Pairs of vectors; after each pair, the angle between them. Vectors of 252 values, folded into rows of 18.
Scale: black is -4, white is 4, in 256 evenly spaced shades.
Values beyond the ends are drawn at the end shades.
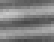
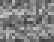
partly aligned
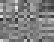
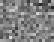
partly aligned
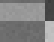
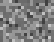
orthogonal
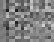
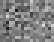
nearly parallel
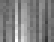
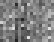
partly opposed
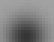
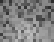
partly opposed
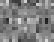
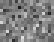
orthogonal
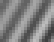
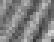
nearly opposite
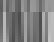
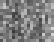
partly aligned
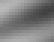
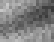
nearly parallel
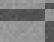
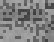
partly aligned
